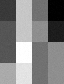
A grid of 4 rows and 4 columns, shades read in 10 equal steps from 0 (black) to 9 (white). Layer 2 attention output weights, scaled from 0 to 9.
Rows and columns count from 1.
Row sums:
13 16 21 23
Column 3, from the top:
4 5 4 4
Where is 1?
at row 2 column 4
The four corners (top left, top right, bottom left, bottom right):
2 0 6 5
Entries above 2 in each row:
2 3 4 4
